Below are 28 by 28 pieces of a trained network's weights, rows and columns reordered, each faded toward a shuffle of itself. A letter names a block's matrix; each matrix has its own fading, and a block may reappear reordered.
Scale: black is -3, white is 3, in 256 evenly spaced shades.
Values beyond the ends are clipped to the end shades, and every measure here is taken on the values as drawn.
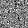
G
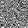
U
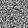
U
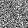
U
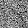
G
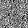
G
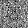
G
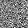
G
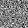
G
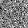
G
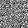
U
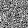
G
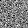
G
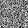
G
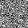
U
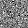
U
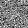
G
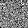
U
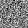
U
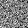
G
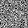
U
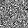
U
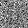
G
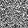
G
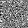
U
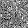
G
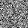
U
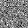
U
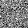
G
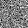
G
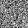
G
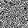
G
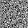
G
